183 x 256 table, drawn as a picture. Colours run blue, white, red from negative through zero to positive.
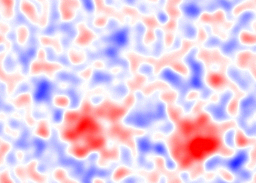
Odd rows or columns: none. Bumps: two. Ninth with the highest average: bottom right. Grain: smooth. Lone odd cells: none.
